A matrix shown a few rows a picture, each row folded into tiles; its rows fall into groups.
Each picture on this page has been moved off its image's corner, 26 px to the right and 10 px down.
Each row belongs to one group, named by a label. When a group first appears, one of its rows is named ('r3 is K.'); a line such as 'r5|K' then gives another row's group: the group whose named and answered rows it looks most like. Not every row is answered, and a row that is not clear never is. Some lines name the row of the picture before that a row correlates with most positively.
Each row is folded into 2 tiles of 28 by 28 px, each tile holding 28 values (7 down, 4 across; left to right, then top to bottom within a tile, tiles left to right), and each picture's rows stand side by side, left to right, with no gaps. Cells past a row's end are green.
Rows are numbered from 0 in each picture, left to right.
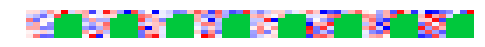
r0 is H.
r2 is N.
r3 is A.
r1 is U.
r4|N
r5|A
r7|N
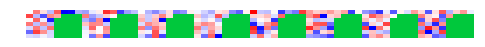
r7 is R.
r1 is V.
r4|A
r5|H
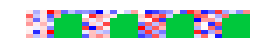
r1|N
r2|N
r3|R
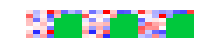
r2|A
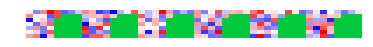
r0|U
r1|A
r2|V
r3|R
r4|H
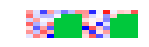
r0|R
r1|R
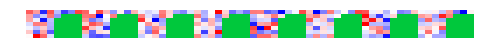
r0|A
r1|H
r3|V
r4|A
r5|N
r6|R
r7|U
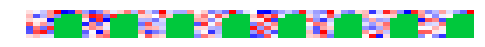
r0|U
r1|N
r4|N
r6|U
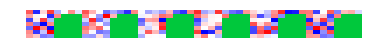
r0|R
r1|A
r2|U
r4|U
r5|R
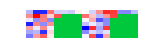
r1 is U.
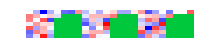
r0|N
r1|U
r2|R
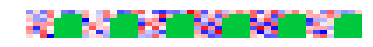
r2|A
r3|R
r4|R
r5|A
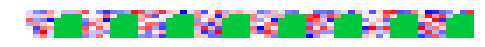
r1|A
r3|R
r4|V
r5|N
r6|U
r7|N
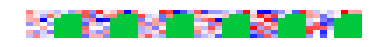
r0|A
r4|N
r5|H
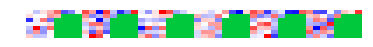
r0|U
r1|A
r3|U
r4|A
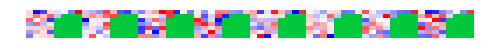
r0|N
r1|U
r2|U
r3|V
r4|U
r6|A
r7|N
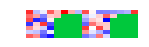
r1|A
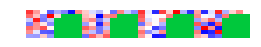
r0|A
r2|H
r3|R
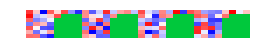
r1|R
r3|H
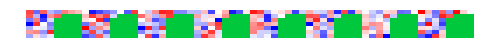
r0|H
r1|N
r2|U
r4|H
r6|V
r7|H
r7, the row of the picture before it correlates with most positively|2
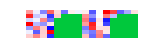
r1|V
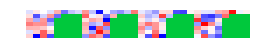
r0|V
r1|R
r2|V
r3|H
